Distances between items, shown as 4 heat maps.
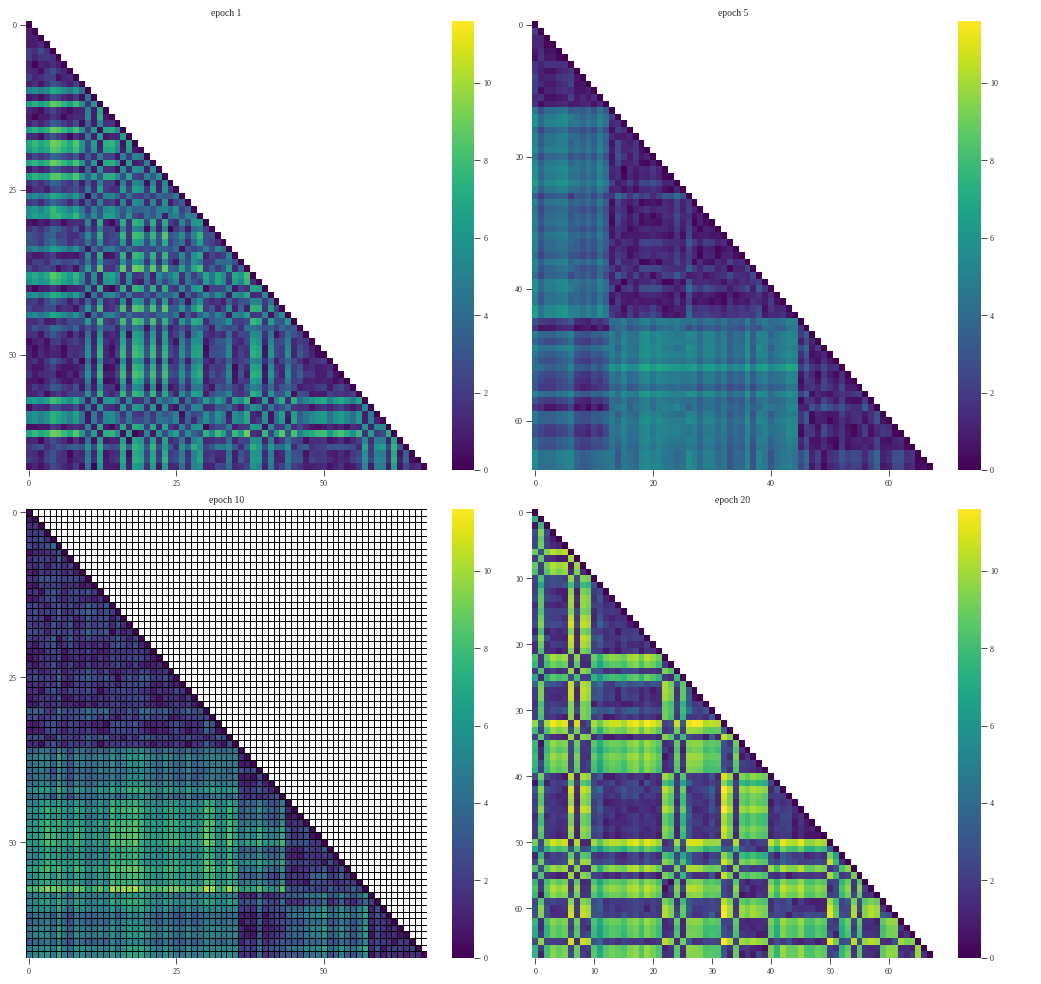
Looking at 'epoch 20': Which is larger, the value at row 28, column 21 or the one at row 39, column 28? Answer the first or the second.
the second
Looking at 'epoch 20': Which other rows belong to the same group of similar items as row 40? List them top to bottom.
0, 2, 3, 4, 5, 7, 10, 11, 12, 13, 14, 15, 16, 17, 18, 19, 20, 21, 24, 26, 27, 28, 29, 30, 31, 34, 41, 42, 43, 44, 45, 46, 47, 48, 49, 52, 53, 55, 59, 60, 61, 65
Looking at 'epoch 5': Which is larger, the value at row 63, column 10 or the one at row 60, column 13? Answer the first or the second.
the second
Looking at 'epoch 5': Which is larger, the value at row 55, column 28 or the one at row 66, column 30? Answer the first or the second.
the second
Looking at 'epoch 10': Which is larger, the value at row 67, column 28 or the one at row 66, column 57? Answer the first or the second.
the second
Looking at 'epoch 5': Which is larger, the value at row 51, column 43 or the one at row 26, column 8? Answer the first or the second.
the first
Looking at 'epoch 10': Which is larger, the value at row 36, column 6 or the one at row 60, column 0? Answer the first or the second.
the second
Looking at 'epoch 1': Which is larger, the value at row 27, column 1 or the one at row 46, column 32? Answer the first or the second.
the second
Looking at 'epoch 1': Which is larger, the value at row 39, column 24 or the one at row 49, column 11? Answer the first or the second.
the first
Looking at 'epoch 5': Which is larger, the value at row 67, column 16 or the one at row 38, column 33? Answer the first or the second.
the first
